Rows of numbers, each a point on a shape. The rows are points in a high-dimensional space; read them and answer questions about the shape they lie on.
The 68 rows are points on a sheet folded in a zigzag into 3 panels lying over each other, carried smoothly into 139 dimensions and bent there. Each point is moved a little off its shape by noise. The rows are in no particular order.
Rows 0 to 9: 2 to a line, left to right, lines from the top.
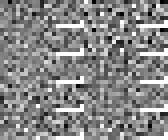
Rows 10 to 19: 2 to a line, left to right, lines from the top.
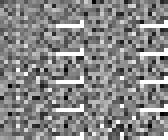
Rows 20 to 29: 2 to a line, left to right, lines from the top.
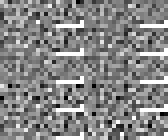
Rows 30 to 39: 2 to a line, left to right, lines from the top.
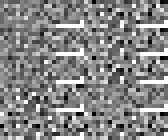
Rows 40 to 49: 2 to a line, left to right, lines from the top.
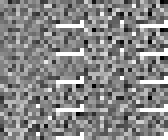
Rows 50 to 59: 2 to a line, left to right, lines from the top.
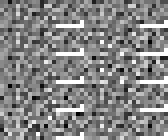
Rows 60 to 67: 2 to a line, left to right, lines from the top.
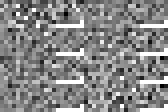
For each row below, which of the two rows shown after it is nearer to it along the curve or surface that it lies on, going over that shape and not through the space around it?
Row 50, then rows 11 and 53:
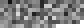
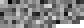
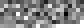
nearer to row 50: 53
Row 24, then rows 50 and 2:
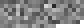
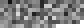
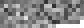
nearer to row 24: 2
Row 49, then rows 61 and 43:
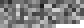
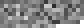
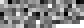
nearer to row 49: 61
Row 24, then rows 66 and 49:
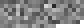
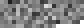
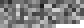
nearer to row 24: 66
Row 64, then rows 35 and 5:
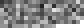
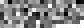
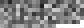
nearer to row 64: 5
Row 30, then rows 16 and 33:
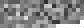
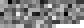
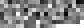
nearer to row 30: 33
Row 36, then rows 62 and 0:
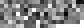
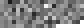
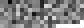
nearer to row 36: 62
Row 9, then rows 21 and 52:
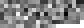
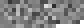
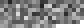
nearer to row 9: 21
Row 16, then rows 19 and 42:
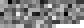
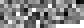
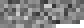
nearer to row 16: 42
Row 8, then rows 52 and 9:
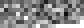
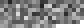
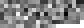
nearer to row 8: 52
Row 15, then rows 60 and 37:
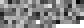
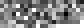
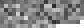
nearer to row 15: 37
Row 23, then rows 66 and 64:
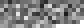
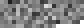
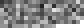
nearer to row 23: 64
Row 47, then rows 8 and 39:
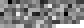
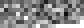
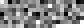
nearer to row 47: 8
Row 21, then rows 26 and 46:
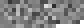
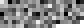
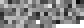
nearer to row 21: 26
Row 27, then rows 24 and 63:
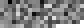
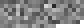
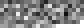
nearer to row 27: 63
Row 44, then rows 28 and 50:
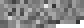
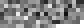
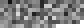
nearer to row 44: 28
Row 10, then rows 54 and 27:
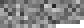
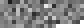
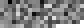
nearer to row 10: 54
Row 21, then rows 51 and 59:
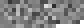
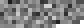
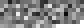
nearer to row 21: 51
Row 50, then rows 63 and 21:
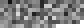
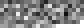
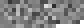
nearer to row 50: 63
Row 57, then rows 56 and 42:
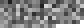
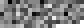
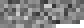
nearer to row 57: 56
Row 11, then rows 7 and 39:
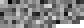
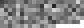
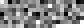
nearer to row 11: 39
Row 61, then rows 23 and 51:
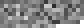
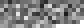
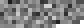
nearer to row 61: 51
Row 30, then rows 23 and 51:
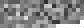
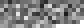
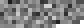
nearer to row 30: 51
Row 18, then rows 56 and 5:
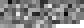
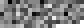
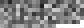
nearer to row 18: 56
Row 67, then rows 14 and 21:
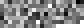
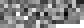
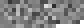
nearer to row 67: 14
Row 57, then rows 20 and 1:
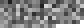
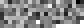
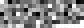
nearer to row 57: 1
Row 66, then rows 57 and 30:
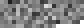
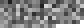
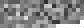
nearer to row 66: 30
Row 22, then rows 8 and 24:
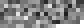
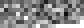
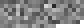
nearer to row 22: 24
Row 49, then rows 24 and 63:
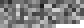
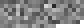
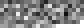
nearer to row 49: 63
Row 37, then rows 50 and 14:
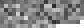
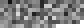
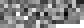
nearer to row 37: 14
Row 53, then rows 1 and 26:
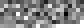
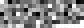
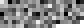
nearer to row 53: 1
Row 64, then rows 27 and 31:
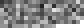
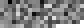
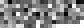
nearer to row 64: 27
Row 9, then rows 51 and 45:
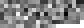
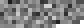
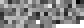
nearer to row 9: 51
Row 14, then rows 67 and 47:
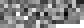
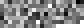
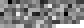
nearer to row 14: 67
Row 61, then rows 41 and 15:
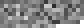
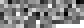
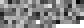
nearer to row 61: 41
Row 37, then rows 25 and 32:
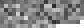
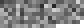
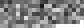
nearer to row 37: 25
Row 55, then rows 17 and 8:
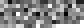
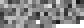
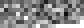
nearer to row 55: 8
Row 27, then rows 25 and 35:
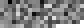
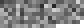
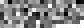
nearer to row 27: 25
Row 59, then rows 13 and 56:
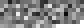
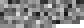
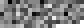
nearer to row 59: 56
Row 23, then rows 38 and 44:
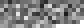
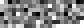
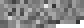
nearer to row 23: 38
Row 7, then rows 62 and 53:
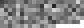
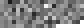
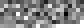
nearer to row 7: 62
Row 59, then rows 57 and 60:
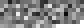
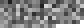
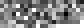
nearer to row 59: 57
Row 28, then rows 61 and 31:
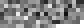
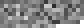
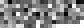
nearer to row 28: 61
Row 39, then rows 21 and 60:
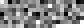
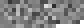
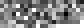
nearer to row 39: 21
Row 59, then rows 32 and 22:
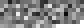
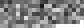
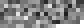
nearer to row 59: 32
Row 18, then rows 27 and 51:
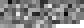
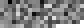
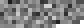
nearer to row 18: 27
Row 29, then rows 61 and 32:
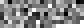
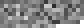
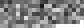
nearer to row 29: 61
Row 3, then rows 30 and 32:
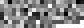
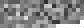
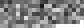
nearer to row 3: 30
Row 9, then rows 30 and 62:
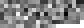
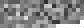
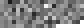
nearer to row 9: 30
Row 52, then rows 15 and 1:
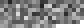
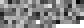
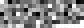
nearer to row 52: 1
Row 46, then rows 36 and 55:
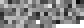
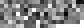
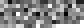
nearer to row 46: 36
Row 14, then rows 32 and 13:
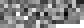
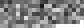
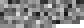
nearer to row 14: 13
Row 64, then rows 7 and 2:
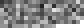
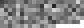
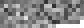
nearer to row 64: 7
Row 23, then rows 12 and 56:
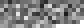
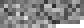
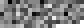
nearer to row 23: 56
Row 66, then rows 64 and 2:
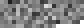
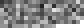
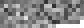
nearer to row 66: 2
